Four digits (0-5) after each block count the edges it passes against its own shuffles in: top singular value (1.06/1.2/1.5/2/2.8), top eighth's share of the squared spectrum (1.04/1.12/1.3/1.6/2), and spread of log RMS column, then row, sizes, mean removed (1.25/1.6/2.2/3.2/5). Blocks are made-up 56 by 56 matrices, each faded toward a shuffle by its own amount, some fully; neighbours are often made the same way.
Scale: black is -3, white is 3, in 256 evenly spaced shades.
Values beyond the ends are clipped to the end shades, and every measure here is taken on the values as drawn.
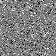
2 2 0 0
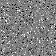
2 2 1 0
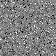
0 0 0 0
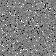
0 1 0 0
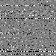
3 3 0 3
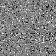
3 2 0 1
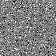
0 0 0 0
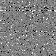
3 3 0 1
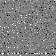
3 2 0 1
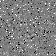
1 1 0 0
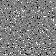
3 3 0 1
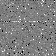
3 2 0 0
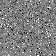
0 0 0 0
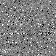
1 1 0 1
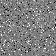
0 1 0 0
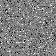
0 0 0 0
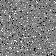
0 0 0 0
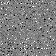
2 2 0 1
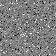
0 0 0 0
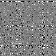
2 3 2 3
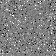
0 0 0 1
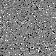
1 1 0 1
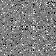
2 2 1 2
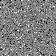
0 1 0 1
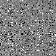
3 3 2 3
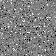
1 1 0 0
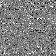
1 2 0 2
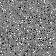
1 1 0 0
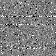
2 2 0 2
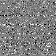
2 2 0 3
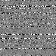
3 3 0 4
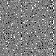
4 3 2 1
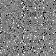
3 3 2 0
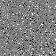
1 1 1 0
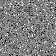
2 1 0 0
